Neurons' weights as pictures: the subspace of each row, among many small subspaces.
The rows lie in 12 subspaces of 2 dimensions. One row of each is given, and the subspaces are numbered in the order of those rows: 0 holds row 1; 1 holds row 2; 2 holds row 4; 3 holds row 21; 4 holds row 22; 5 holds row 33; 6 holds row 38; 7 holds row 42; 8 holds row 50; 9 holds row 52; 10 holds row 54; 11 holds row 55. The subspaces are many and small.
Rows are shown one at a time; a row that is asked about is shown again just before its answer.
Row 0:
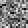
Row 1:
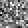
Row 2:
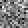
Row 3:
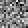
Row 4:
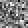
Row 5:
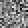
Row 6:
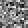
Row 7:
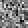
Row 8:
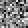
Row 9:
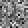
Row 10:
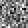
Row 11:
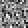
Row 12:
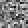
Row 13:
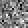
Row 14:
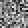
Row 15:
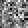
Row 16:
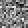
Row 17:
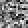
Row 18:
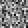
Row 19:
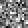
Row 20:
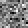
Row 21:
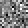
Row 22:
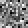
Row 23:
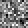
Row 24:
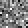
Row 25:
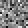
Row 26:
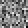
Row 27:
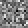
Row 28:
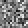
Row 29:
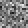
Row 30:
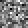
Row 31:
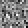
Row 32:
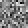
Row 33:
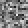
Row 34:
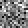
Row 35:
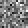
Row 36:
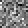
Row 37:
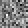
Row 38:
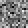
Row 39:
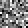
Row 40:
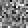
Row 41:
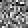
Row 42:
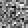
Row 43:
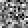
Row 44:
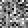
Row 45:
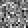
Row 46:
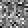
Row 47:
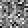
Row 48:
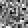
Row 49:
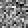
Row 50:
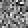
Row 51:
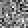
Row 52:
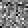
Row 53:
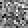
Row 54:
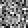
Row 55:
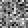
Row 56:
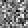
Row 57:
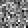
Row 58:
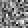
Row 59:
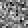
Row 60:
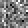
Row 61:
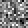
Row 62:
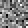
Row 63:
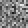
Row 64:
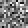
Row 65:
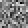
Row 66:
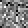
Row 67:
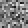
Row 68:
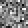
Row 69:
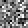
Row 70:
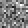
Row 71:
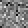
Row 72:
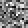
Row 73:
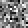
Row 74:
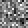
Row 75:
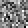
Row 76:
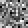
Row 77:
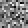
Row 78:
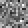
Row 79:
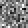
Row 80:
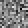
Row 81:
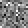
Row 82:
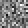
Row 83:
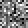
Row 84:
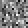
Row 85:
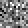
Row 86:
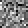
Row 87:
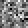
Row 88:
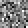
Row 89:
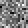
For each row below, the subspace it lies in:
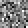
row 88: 6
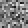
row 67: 5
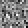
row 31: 10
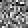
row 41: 8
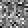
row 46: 9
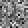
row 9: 9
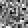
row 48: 4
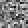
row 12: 5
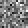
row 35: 5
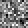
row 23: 11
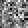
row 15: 8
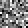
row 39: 0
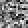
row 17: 5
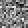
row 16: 7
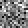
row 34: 1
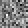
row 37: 2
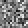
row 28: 1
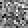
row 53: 1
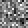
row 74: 11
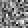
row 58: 2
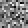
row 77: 5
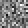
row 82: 2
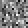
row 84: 4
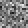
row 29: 2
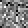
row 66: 9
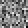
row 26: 10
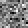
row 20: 6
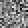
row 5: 3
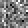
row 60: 7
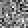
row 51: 3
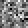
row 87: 8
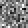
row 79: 4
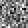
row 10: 4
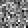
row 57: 6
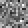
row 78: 4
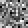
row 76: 4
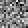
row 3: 5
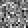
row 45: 6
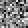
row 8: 5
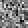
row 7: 3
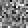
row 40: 0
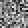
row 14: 3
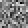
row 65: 8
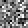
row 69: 1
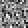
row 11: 10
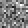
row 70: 7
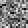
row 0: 6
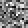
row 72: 7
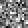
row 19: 10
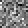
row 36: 11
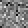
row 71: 9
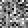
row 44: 11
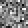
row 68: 4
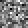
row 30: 8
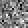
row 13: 3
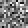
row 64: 5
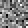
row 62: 0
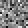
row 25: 0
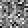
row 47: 9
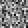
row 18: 10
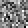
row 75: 6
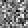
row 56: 1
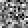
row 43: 8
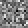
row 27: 1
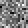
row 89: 10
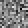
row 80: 3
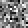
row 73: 6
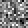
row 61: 11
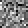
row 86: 11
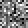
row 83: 11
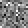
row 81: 9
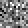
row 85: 0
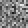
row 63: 2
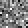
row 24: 0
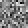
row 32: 8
